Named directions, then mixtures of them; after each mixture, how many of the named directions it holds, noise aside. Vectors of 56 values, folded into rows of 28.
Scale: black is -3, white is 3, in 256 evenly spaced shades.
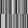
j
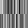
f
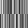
two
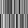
two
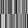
one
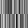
two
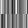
two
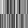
one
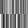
two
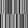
two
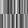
one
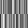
two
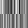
one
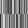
two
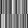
one
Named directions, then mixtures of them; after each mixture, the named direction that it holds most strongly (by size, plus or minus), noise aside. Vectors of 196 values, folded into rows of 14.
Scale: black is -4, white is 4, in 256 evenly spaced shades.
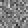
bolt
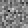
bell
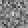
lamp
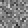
bolt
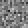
bell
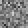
lamp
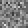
lamp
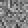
bolt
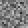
lamp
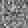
bell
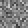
bolt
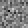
bell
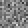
bolt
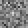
lamp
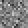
lamp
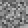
lamp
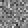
bolt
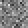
bolt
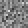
bell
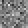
lamp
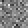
bolt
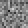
bell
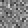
bolt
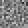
bell
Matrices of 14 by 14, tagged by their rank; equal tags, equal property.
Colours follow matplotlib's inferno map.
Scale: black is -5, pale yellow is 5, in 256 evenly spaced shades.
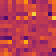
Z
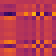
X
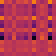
X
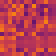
Z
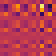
X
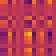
X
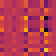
X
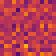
Z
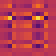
X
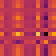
X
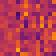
Z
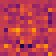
Z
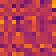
Z
